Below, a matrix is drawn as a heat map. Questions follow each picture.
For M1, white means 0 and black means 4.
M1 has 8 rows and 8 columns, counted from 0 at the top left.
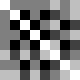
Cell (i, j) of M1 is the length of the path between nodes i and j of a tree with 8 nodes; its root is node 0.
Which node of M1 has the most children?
7
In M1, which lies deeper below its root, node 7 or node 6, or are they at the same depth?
node 6
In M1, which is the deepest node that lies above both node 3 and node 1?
7
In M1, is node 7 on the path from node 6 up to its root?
yes
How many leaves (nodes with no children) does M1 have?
5
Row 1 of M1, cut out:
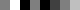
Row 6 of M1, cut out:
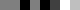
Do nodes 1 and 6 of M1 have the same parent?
yes
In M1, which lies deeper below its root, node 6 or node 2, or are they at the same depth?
the same depth
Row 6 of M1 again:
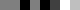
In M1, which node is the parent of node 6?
7
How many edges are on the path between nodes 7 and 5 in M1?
2
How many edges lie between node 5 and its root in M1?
1
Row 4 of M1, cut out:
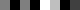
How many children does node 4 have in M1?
0
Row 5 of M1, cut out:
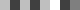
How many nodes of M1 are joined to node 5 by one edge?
3
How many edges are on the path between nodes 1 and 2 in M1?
4
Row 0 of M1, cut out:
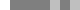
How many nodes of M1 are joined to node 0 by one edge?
2
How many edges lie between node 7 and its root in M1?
1
